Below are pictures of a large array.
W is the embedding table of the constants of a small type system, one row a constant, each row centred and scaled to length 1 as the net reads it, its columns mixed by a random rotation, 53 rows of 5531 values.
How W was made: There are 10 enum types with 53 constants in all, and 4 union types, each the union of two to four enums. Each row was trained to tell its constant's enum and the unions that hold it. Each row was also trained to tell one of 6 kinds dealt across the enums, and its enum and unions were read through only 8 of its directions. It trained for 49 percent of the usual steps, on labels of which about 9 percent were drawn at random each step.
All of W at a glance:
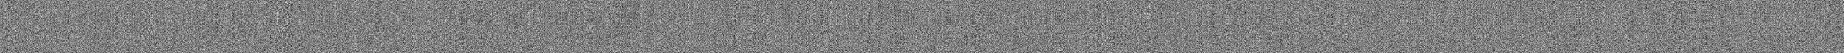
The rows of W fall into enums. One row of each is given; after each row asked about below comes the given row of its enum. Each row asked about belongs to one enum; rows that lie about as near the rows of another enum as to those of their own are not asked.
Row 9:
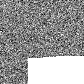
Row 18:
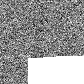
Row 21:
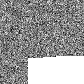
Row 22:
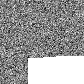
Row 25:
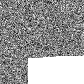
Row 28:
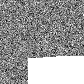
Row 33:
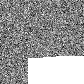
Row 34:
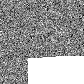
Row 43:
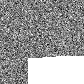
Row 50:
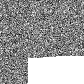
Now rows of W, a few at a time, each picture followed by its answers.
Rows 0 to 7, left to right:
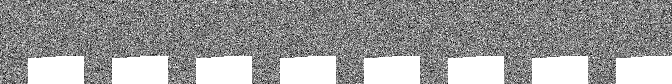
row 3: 34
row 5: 21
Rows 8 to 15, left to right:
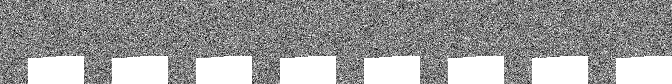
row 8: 25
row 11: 9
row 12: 33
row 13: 18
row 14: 34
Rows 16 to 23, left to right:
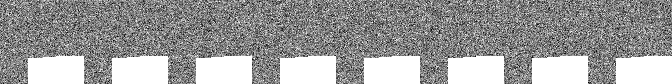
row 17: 34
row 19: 33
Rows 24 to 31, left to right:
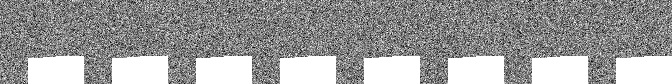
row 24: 34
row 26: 34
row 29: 9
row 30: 25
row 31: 22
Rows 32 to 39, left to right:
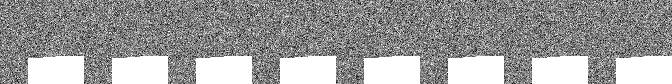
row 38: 33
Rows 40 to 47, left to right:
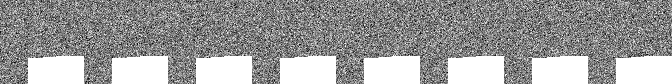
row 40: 25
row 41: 25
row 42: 33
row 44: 28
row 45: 25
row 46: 21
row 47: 50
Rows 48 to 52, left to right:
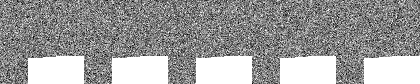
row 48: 9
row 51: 33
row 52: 18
